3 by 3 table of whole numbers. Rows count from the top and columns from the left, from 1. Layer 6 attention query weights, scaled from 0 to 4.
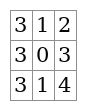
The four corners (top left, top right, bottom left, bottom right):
3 2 3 4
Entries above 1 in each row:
2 2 2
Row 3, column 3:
4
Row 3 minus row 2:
0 1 1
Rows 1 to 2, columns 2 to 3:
1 2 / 0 3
